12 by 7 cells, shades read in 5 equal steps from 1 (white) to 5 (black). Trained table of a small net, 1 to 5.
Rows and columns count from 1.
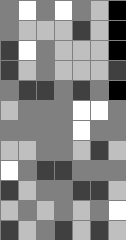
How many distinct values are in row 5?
3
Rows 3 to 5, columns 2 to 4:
1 3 2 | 2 3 2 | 4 4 3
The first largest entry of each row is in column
7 7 7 1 7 2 1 6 3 1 2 1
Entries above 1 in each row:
5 7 6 7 7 5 6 7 6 7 6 7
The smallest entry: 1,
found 8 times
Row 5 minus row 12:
-1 2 1 -1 2 -1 3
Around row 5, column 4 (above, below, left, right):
2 3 4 4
